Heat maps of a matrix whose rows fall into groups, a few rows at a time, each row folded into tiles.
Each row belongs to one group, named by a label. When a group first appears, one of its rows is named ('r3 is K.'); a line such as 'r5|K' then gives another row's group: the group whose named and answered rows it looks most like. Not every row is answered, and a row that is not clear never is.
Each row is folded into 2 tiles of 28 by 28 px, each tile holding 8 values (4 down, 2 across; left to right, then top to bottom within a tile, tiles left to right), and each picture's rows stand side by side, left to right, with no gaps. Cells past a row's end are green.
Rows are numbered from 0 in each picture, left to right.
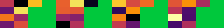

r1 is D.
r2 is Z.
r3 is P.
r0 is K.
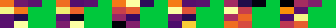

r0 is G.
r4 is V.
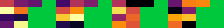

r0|G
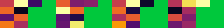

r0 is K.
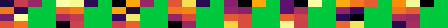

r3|D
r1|D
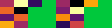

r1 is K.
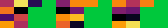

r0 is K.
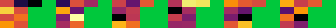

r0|V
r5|Z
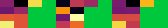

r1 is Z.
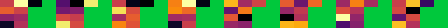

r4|Z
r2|V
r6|P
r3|D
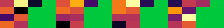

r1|D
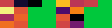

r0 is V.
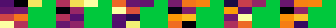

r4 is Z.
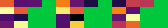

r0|G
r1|G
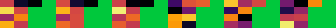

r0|V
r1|V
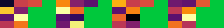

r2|Z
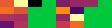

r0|D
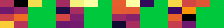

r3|Z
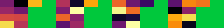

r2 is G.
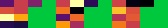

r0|P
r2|V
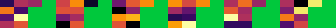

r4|P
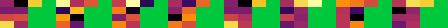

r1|Z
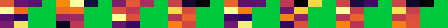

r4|G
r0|G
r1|D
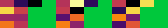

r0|V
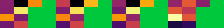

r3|P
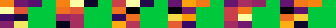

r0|G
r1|D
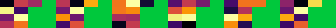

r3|P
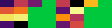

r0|P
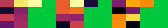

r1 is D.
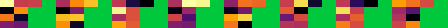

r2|V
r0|Z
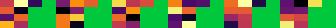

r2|Z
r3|G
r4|D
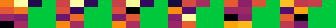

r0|D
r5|Z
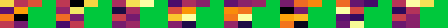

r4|P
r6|G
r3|P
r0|Z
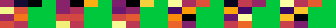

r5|Z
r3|Z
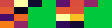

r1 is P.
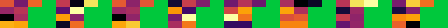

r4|P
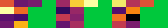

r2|Z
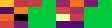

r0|Z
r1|P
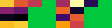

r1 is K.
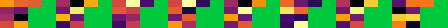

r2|D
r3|K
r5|G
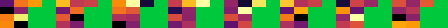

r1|Z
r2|D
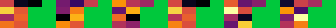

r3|V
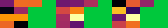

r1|P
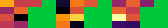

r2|P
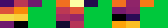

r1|D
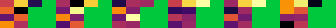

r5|D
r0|K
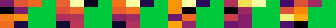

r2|D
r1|D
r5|P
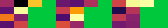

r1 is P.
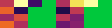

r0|K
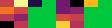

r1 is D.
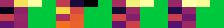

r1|V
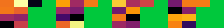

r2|Z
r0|D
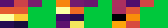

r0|P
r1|G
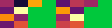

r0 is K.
